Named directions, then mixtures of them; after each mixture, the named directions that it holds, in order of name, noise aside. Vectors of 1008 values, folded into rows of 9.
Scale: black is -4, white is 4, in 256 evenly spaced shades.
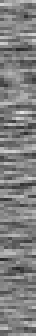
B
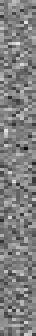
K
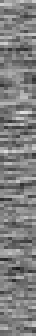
B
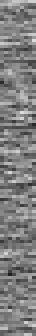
B, K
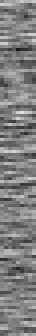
B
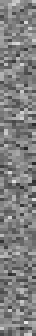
B, K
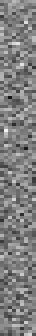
K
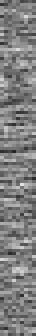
B, K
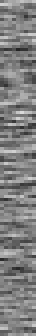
B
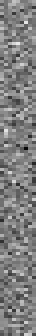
K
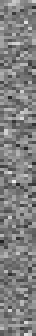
B, K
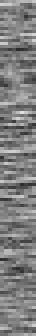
B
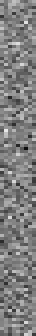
K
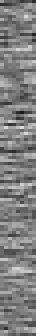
B
